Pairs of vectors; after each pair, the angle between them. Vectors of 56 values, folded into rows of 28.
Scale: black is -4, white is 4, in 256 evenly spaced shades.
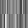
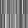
nearly parallel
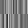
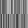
orthogonal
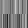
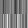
nearly opposite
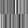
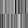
nearly opposite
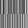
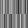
partly opposed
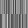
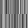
partly aligned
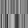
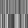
nearly opposite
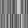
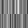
partly aligned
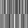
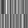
orthogonal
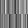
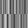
partly opposed
